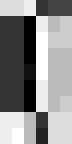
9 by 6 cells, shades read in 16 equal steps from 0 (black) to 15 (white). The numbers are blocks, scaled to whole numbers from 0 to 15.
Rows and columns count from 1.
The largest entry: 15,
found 4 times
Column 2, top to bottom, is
13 3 3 3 3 3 3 14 15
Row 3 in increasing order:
0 3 3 12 12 15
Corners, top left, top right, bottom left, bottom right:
13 4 14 13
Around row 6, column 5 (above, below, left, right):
11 11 14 11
